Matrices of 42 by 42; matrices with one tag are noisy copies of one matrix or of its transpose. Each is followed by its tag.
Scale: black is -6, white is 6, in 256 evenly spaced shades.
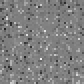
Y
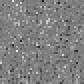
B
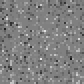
Y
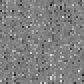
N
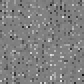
N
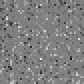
Y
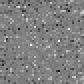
Y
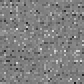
N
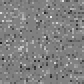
B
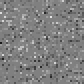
B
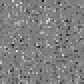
B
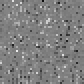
B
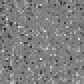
Y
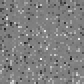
Y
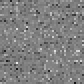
N
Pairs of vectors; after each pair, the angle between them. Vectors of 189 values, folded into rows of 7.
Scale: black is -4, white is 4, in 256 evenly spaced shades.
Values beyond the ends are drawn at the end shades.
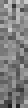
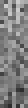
nearly parallel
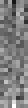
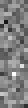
orthogonal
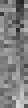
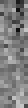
nearly parallel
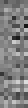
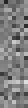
nearly parallel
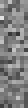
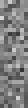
nearly parallel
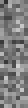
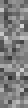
partly aligned
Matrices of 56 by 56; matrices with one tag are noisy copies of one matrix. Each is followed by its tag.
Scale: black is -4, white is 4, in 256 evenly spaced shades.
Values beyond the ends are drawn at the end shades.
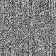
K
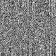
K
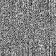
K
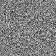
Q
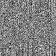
K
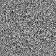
Q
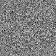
Q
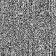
K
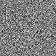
Q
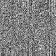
K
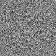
Q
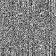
K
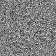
Q
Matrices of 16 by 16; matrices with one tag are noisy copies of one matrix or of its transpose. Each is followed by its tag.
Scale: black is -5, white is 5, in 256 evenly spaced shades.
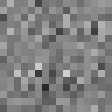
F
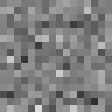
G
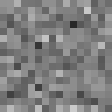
G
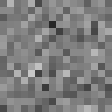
F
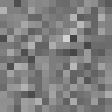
F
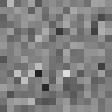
F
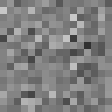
F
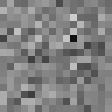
F
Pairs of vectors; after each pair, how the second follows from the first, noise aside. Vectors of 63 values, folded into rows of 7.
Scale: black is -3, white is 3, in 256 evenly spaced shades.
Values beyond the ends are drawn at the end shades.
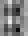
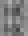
shrunk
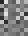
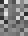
copied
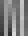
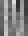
reversed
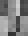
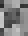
wrapped around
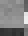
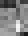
wrapped around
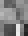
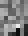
sign-scrambled
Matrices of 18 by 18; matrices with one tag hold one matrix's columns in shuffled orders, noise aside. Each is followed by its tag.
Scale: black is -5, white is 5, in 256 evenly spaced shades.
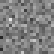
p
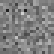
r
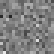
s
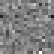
s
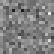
r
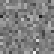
s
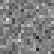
p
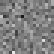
s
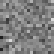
p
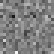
s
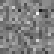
r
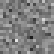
p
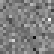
p
